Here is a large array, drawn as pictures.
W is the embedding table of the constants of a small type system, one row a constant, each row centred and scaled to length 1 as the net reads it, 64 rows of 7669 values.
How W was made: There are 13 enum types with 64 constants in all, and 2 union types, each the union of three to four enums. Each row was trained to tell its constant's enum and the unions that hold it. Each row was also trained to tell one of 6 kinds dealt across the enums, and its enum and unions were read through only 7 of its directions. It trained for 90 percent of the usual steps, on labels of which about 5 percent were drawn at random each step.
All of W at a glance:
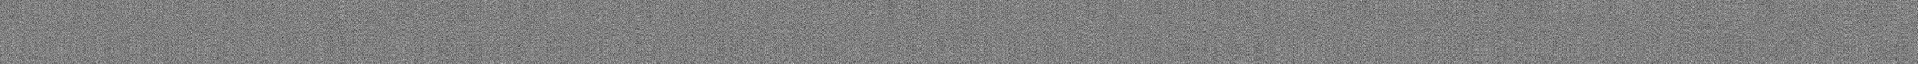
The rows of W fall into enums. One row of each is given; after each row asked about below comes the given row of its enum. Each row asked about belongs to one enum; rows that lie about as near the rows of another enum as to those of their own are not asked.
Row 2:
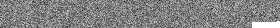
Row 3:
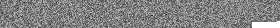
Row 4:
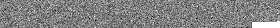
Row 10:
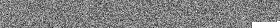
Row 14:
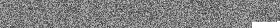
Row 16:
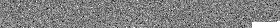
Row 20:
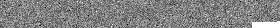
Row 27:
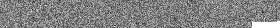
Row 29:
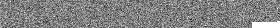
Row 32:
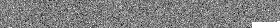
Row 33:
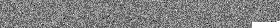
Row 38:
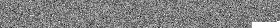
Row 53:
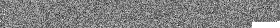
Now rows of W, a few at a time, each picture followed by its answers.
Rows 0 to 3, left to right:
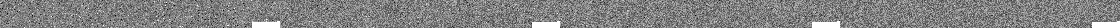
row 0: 14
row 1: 29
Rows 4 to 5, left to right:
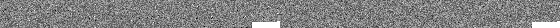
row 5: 10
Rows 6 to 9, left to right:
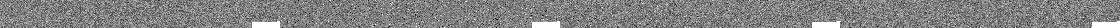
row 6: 10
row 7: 14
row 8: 4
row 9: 33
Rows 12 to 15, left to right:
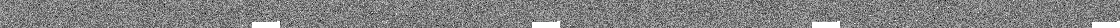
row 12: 2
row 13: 4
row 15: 16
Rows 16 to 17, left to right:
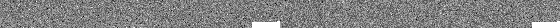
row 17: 2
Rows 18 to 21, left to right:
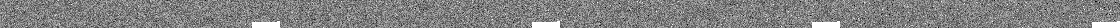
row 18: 10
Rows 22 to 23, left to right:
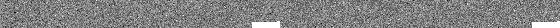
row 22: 29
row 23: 29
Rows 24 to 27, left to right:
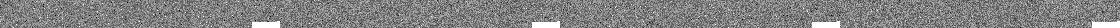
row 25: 29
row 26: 33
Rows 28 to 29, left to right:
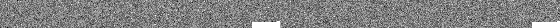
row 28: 33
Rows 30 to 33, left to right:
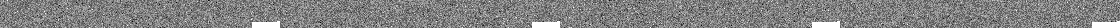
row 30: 16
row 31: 20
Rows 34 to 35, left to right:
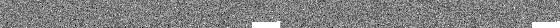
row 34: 29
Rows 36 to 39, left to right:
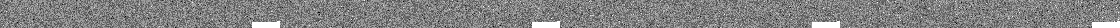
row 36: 3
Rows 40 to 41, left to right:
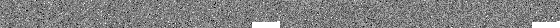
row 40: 4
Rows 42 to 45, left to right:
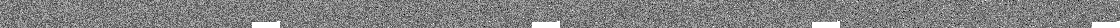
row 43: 33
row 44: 10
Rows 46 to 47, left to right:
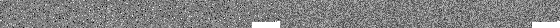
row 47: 4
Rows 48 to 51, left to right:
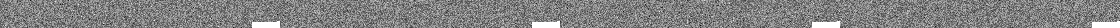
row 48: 3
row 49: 53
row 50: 53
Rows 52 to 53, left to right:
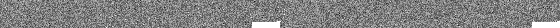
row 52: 33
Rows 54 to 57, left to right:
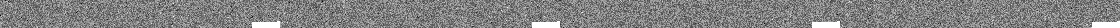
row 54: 2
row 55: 2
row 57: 16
